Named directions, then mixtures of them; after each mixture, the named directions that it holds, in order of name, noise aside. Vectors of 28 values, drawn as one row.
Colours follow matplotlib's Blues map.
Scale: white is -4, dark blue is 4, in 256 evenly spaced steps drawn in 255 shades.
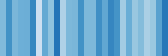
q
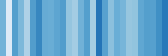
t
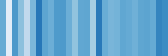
t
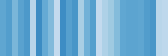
q, t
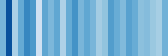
q, t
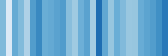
t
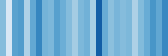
t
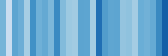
q, t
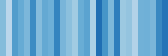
q, t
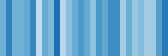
q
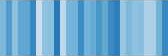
q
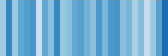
q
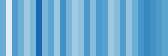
q, t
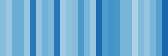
q, t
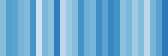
q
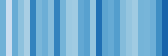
q, t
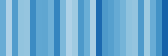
q, t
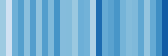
q, t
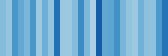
q, t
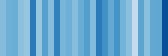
q, t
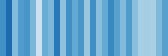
q, t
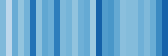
q, t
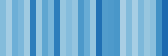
q, t
